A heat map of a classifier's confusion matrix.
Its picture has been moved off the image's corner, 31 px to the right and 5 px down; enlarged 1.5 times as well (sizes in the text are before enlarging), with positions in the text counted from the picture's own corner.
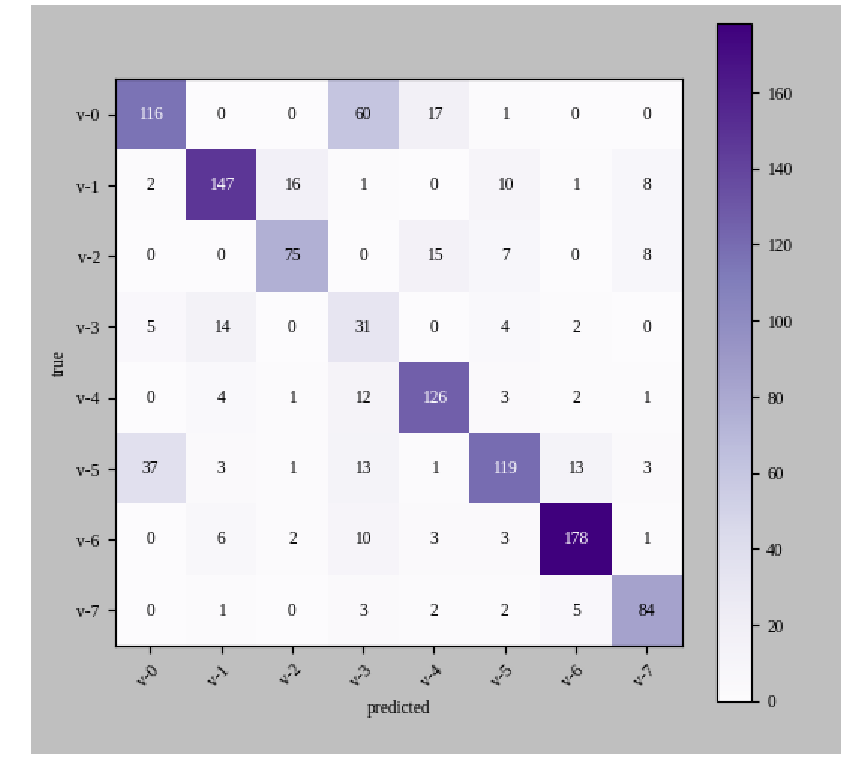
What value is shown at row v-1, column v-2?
16
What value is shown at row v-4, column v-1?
4
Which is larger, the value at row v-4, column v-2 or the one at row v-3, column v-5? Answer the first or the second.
the second
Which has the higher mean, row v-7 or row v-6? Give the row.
v-6
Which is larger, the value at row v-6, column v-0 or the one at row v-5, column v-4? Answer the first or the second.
the second
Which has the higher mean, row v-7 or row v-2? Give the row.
v-2
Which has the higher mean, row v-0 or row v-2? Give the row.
v-0
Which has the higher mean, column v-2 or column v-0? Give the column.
v-0
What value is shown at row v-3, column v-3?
31
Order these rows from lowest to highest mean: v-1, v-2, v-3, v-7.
v-3, v-7, v-2, v-1
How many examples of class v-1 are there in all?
185
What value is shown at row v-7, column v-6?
5
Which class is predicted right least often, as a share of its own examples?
v-3
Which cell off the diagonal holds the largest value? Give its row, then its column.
v-0, v-3
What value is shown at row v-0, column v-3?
60
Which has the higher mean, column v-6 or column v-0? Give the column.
v-6
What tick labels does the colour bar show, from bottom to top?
0, 20, 40, 60, 80, 100, 120, 140, 160
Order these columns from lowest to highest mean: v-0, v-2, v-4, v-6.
v-2, v-0, v-4, v-6
